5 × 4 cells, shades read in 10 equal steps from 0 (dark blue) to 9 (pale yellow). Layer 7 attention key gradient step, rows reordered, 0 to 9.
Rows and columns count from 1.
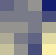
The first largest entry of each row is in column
3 1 4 4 4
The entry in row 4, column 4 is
8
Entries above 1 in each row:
3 4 4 4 4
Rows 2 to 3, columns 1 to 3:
4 4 4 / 5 5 4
